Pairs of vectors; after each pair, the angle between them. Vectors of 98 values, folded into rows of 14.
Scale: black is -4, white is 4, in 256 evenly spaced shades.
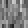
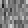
partly opposed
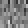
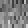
partly aligned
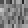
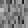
nearly parallel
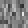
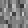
nearly parallel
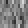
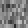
partly aligned
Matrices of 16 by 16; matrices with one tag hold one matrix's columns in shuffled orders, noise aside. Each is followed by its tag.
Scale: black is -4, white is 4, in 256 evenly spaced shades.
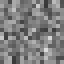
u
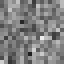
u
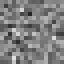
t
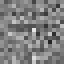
t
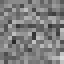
t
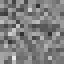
t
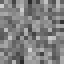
u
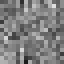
u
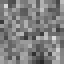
u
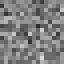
t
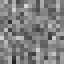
u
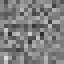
t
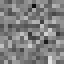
t
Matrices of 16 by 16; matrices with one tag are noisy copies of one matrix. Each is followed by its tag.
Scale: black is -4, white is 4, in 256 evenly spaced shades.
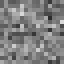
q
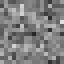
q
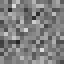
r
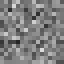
r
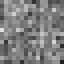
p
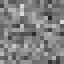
q
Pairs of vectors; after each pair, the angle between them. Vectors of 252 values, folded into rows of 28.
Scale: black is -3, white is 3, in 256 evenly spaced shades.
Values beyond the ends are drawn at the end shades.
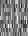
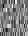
partly aligned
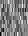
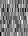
nearly parallel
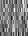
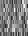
nearly parallel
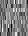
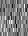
orthogonal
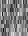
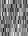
nearly parallel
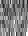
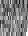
nearly parallel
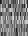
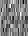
partly opposed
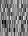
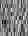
nearly parallel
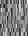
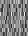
partly opposed
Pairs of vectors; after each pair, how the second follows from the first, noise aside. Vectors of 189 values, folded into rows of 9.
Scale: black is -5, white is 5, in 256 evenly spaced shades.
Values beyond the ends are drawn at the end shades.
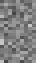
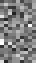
scaled up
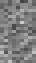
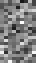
scaled up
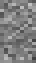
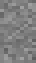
shrunk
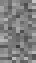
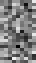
scaled up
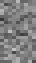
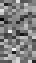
scaled up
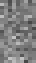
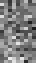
scaled up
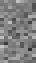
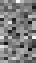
scaled up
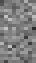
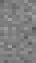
shrunk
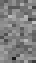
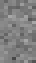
shrunk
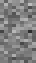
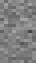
shrunk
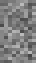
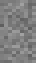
shrunk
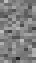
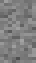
shrunk
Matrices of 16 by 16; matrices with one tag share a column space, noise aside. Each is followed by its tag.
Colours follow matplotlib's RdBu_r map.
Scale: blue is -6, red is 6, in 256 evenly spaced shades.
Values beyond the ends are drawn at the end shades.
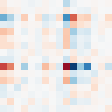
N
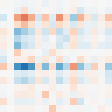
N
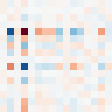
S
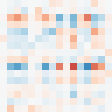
N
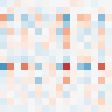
N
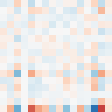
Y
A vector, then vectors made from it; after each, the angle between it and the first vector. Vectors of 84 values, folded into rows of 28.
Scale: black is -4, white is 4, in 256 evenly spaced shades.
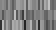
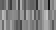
partly opposed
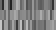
orthogonal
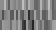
partly aligned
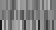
nearly parallel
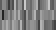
partly aligned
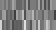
nearly opposite
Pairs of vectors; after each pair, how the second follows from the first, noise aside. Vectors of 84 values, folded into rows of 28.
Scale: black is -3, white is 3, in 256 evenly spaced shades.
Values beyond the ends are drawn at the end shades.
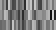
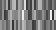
negated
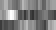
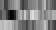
negated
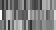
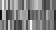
negated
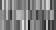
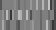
partly zeroed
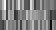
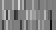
partly zeroed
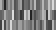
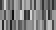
negated
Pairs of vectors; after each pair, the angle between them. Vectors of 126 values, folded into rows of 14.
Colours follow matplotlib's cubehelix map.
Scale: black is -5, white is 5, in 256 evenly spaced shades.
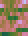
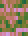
nearly opposite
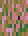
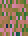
partly aligned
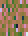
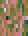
partly opposed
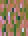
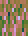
nearly opposite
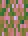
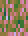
orthogonal
